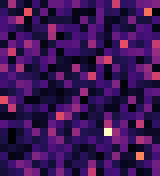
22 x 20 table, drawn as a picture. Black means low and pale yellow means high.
Odd rows or columns: none. Grain: fine. Mirror symmetry: none. Histogram: skewed, a long tail of high values. Average level on the scale: 20%. Slope: none.
